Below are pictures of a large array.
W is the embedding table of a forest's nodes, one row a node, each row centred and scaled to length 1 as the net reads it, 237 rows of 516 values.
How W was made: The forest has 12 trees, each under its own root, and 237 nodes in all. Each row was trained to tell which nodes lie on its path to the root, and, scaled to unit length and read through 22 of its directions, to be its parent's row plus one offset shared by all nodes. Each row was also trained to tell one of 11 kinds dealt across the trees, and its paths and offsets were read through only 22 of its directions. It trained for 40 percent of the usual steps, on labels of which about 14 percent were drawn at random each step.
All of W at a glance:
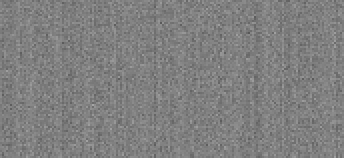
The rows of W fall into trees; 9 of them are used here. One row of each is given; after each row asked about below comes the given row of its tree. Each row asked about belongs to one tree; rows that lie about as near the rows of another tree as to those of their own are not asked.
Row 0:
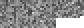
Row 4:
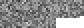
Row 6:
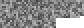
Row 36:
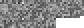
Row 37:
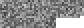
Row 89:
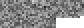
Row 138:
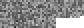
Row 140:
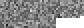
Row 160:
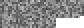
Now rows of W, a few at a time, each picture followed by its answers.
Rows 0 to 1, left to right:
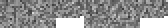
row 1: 37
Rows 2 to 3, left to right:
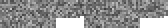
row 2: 0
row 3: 37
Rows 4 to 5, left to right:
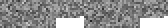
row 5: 138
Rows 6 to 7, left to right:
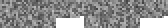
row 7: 140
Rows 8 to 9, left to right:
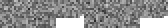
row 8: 160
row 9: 138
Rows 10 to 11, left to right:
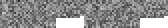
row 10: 89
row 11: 36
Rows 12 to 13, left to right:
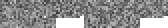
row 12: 89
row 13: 4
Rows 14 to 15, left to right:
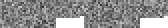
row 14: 37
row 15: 140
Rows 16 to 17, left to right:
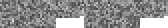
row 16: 36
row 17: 140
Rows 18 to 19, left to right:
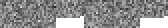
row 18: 138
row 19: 160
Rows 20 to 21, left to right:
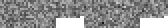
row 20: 37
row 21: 89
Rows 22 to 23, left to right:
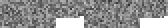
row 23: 6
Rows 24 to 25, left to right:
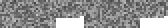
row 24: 160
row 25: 6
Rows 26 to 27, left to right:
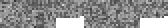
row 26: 160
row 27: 37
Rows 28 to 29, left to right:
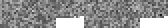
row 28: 140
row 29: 160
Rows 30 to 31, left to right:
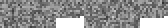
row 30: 37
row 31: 37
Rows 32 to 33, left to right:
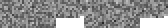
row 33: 89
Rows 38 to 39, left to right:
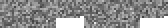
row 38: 37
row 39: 37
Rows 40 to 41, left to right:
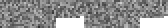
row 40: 160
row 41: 37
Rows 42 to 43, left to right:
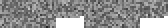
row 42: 138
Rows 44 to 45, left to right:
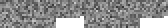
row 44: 160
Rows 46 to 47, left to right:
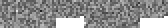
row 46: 37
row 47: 138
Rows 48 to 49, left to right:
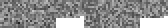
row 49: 0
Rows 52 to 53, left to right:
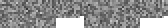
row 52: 140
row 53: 140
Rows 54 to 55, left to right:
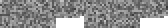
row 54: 140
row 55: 160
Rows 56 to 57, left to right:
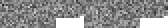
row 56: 89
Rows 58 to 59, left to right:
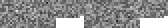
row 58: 89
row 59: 6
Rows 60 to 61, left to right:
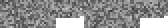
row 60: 160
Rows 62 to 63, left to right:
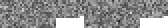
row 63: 138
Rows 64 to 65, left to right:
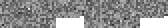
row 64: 138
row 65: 37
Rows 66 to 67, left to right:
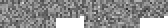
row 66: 160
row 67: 89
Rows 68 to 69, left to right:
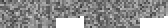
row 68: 0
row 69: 6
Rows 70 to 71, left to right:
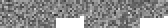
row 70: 89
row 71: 89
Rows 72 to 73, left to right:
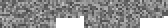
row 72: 160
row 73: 140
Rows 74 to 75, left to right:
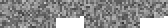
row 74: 138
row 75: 6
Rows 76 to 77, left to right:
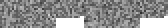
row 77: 89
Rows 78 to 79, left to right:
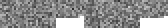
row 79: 37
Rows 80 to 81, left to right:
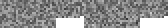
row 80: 6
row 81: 0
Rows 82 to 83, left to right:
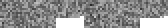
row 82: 138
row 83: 0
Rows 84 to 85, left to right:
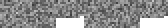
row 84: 160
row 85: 138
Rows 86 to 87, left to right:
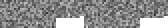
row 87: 36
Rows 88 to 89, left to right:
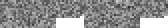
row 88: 89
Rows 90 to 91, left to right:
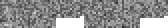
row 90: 89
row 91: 4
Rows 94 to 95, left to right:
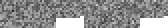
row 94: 89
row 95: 36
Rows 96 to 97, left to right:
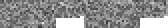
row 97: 140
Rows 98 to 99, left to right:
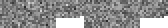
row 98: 0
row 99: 0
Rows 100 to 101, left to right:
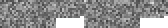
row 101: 138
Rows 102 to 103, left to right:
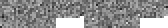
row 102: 138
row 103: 160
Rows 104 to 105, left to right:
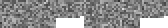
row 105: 37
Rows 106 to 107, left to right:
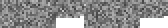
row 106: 89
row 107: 37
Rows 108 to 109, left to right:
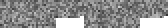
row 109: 138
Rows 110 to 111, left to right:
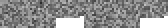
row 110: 37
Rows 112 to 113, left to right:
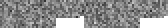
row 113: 37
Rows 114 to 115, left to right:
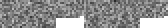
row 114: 36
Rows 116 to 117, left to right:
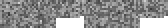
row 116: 140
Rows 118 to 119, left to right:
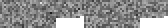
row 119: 160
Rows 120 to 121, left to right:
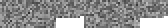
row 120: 36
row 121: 160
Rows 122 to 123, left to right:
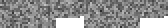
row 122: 0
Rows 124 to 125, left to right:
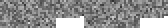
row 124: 0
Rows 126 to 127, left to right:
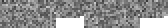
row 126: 0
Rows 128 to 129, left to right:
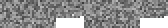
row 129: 6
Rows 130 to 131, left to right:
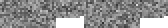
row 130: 138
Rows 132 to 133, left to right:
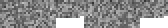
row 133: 89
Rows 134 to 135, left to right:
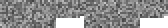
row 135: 160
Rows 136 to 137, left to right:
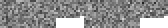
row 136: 37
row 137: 89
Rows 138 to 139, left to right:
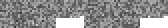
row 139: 138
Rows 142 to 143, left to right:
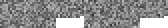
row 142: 160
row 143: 140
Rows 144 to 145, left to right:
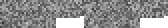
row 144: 4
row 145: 160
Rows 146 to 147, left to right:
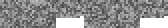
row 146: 138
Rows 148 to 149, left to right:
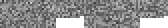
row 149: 37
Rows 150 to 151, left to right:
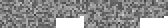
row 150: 160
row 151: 160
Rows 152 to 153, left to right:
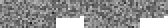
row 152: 140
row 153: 89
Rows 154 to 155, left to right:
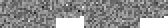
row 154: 138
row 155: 36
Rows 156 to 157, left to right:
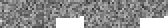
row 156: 138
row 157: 160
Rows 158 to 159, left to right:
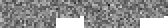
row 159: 0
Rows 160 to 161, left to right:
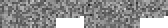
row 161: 138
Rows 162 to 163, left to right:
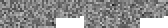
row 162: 0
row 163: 4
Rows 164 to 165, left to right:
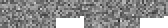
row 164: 0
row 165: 140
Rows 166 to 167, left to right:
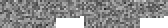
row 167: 6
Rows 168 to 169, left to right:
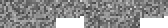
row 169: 37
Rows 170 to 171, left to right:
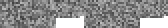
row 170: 160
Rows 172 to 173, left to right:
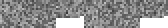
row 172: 36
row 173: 160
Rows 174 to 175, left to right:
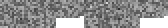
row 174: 37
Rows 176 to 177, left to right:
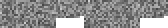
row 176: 37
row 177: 160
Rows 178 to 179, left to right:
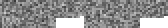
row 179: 37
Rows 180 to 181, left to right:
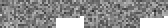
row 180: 160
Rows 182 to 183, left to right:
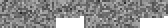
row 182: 138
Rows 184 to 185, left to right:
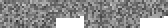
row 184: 160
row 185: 138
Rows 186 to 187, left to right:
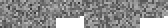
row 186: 4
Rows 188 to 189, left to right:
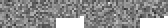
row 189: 160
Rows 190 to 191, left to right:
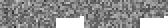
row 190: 37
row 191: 37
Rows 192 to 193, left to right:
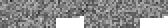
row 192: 140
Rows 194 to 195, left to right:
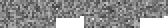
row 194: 140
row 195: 160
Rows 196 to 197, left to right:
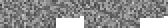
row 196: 4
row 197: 4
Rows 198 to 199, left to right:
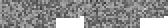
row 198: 36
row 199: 37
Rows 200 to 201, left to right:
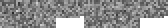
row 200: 37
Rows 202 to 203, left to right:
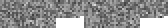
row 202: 140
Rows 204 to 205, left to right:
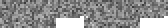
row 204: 37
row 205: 160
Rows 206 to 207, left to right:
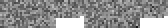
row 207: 37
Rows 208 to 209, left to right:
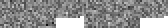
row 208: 0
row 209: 4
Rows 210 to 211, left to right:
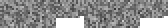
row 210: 140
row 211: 4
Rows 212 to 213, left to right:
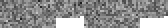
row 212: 0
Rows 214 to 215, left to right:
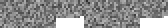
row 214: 138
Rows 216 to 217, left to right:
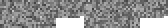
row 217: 160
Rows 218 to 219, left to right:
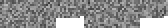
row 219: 140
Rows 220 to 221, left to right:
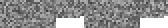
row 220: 4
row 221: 140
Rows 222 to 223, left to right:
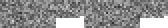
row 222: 4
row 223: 89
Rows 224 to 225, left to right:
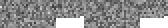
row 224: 140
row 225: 6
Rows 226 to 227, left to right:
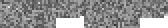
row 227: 89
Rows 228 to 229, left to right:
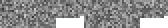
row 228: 89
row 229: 37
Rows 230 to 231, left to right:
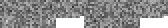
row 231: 138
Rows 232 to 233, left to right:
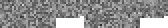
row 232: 160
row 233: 37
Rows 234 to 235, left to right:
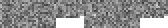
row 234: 36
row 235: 89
